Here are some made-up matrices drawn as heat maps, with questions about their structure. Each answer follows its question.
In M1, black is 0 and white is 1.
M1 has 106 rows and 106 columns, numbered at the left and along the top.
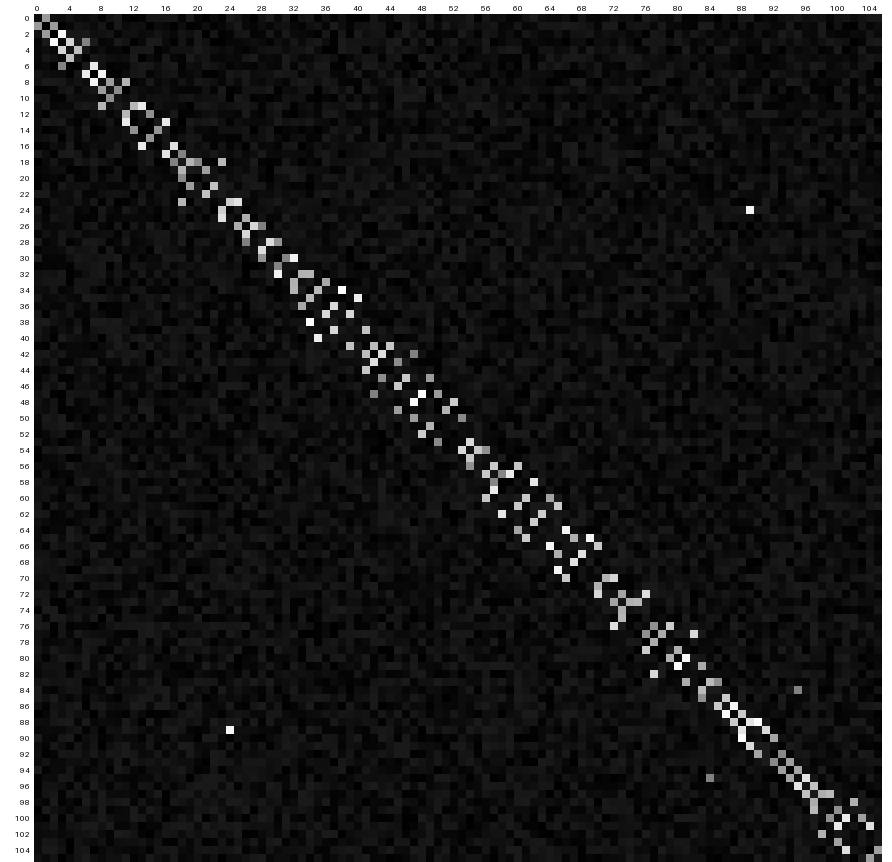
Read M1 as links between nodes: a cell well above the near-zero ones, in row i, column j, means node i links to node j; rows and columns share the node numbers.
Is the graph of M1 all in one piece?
yes
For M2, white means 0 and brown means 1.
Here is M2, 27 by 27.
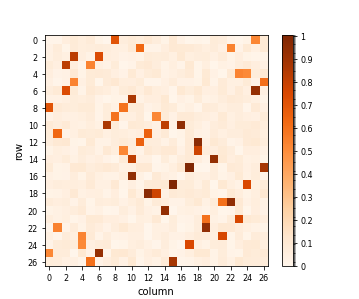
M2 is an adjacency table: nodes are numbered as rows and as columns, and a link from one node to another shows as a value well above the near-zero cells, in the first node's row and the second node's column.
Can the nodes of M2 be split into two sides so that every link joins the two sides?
yes
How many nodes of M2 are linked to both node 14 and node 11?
0
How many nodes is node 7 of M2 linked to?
1
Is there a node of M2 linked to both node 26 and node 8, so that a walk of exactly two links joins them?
no
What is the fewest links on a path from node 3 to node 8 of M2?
5
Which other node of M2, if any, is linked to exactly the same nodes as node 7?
node 16
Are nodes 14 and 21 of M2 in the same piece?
no
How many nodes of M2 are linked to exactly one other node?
3
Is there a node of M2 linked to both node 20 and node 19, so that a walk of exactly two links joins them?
no
